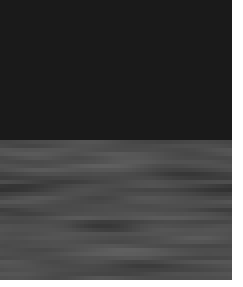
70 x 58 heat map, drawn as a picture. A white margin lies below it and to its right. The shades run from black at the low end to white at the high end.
It is made of 2 by 1 panels. Panel 1,1: very low, flat. Panel 2,1: low, streaked across, faint in contrast.
